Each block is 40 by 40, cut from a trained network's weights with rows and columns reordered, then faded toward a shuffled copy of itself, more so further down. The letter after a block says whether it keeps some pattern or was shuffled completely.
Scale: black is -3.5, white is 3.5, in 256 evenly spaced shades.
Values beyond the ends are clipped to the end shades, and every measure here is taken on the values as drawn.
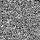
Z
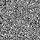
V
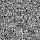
Z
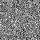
V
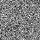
V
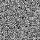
Z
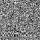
Z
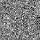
Z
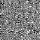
Z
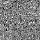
Z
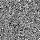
V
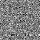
Z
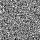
V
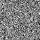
V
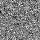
V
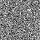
V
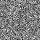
V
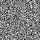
Z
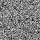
V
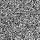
V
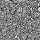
Z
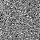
V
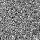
Z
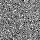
V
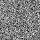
V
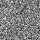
V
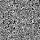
Z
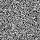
V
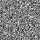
V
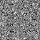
Z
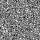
V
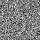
V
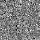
Z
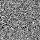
Z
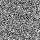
V
